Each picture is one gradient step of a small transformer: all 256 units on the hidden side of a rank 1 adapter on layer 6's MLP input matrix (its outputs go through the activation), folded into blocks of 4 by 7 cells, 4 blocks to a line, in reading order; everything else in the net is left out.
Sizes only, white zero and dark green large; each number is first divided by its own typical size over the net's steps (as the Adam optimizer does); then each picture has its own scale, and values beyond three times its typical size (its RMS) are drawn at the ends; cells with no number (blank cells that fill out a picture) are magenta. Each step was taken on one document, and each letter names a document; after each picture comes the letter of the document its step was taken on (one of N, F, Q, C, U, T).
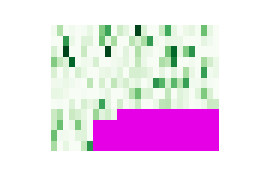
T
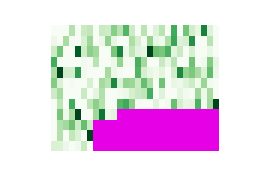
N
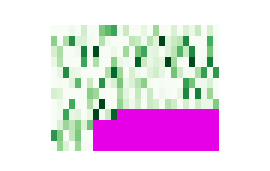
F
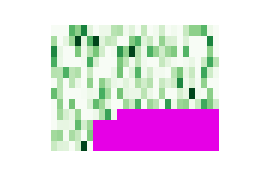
N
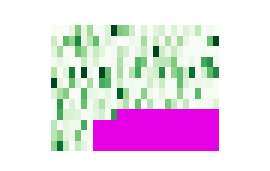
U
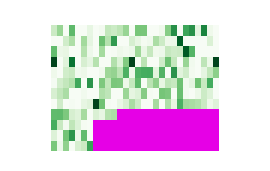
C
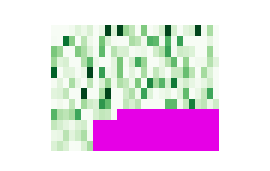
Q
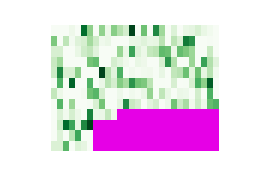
N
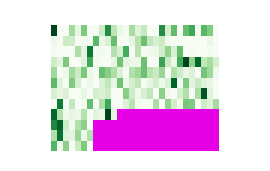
Q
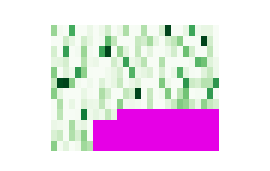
T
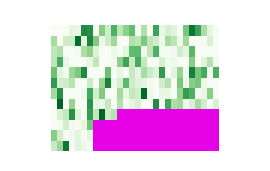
N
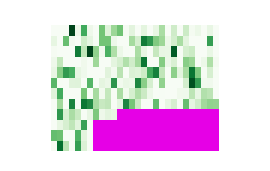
N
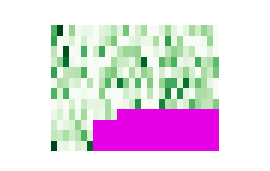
C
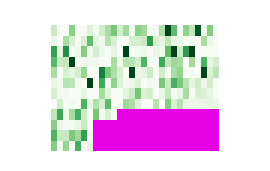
T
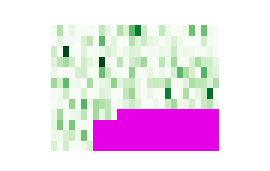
T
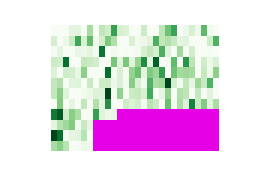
U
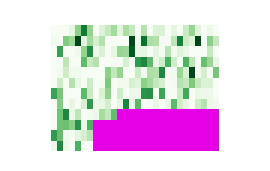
U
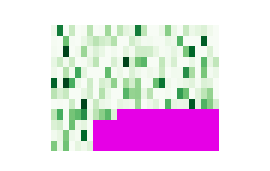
T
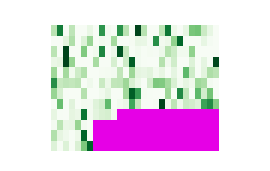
C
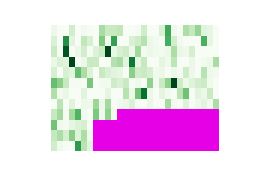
T
